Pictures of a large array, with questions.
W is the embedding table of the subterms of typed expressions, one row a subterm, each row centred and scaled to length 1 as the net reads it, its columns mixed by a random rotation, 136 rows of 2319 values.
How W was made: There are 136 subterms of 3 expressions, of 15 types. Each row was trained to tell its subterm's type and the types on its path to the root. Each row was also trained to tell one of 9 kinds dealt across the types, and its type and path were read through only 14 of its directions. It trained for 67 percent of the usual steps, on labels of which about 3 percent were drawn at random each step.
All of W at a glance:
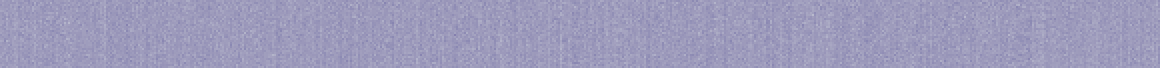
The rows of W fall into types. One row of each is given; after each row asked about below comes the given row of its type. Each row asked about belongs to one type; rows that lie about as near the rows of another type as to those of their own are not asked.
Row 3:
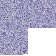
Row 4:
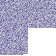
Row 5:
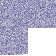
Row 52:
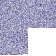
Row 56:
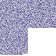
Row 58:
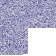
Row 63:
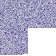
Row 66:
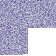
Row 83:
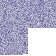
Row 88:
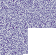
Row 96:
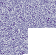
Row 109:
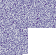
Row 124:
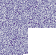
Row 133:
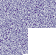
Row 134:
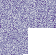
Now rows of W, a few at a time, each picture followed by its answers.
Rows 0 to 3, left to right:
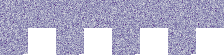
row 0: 109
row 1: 109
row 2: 96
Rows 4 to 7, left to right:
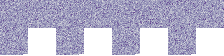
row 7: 4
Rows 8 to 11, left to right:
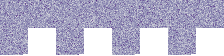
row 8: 4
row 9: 58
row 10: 56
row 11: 83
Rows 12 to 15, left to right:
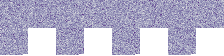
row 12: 3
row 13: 96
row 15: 66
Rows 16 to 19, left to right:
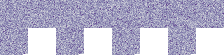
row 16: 133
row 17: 96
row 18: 133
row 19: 3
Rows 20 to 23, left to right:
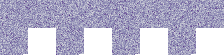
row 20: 124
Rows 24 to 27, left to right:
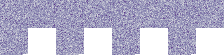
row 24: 109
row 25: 133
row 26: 134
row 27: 124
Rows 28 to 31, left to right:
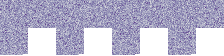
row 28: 133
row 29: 3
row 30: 63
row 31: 63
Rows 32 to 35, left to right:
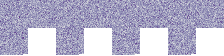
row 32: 96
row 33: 5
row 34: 3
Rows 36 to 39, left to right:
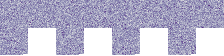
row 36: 5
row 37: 109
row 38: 134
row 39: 52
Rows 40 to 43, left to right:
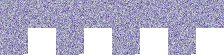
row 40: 124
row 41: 124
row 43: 83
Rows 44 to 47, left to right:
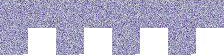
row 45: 83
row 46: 109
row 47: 56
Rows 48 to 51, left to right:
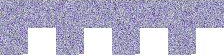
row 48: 3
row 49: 52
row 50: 88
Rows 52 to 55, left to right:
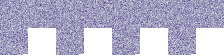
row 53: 124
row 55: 3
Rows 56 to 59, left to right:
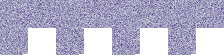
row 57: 133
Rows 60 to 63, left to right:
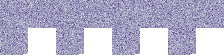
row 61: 109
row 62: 52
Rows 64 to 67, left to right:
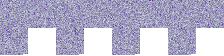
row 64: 52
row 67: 134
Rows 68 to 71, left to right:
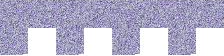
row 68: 88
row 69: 96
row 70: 56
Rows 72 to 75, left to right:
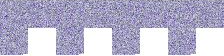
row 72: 5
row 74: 88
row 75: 124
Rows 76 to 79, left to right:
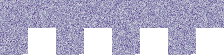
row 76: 133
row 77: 109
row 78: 58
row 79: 96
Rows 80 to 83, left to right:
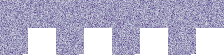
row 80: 83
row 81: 133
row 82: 133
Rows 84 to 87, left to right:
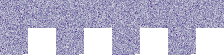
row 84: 96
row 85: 56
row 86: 58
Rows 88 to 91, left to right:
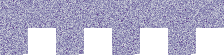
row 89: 134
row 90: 66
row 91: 56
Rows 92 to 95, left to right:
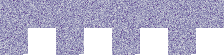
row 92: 88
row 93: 4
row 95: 88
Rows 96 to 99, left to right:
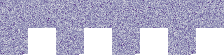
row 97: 124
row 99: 96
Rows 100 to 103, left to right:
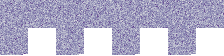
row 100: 124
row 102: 58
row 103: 52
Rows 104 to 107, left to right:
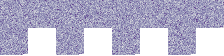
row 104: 96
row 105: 88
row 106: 4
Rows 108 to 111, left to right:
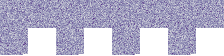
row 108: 83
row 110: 56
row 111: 109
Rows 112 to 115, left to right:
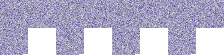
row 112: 4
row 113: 63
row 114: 56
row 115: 3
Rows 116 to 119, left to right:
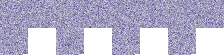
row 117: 124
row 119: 88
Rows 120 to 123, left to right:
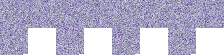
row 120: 88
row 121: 3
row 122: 133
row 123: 3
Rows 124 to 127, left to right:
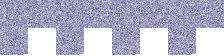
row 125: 4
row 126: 63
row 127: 109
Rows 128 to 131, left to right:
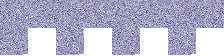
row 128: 52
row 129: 58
